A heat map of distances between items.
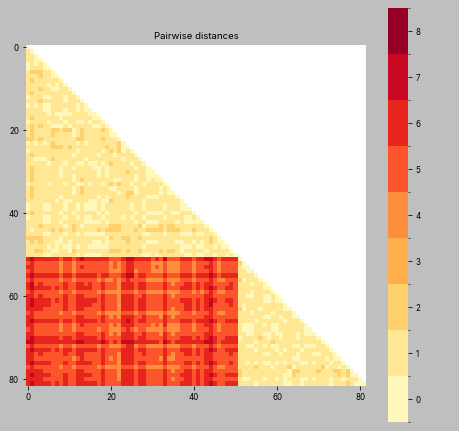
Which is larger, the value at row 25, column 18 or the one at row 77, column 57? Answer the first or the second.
the second
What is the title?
Pairwise distances
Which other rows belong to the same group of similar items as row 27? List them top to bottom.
0, 1, 2, 3, 4, 5, 6, 7, 8, 9, 10, 11, 12, 13, 14, 15, 16, 17, 18, 19, 20, 21, 22, 23, 24, 25, 26, 28, 29, 30, 31, 32, 33, 34, 35, 36, 37, 38, 39, 40, 41, 42, 43, 44, 45, 46, 47, 48, 49, 50
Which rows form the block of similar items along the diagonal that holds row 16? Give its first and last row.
0 to 50
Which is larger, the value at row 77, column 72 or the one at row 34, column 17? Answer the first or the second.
the second
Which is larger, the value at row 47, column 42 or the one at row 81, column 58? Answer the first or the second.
the second
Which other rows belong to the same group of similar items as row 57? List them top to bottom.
51, 52, 53, 54, 55, 56, 58, 59, 60, 61, 62, 63, 64, 65, 66, 67, 68, 69, 70, 71, 72, 73, 74, 75, 76, 77, 78, 79, 80, 81
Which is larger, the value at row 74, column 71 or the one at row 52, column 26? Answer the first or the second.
the second
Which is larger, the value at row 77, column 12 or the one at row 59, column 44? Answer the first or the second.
the second
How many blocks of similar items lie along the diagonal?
2
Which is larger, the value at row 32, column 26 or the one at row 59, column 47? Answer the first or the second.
the second
